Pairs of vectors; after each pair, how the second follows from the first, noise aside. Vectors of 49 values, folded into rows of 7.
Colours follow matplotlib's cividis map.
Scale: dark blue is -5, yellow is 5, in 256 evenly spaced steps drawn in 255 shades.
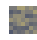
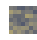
negated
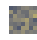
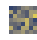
scaled up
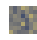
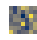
scaled up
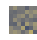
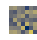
scaled up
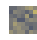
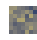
negated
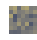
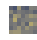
negated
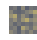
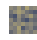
negated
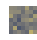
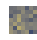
negated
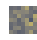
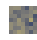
negated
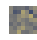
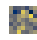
scaled up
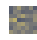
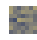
negated
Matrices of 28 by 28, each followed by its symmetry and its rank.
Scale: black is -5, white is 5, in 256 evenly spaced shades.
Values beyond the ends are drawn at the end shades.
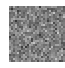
neither, full rank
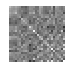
symmetric, rank five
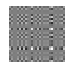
symmetric, rank one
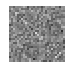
symmetric, full rank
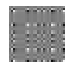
symmetric, rank one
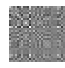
symmetric, rank three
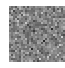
symmetric, full rank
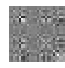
symmetric, rank three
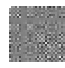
symmetric, rank three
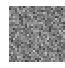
neither, full rank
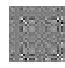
symmetric, rank three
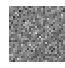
symmetric, full rank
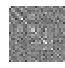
symmetric, rank five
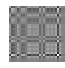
symmetric, rank one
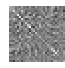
symmetric, rank five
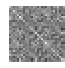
symmetric, rank five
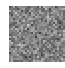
symmetric, full rank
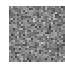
neither, full rank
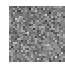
neither, full rank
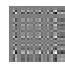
symmetric, rank one
